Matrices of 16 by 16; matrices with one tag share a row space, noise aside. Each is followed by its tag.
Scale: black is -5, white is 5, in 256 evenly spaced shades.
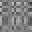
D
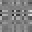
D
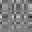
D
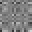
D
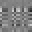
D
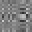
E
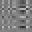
E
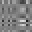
E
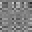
D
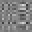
E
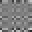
D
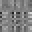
D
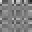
D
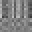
D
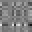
D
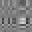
E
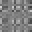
D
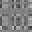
D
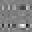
E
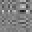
E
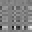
D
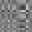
E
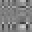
E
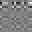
D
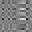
E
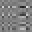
E
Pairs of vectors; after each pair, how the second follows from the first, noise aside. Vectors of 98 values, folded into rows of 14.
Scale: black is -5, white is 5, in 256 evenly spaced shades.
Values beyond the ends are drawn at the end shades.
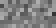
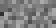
reversed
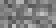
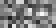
scaled up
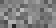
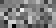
scaled up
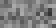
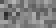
reversed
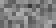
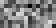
scaled up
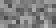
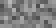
reversed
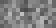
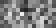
scaled up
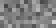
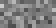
reversed
